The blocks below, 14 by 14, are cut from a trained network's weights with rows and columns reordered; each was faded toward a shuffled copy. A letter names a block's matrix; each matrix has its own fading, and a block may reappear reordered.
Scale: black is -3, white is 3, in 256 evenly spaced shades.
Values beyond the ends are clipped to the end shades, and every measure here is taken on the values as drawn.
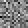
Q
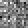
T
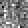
T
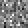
T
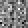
T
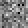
T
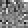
Q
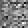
Q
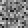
Q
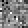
T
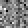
T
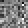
Q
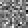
Q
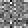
Q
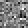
Q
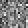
T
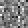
Q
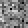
T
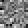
Q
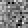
T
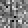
T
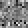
T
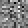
Q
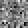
T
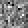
T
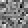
Q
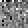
T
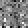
T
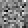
Q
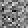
Q
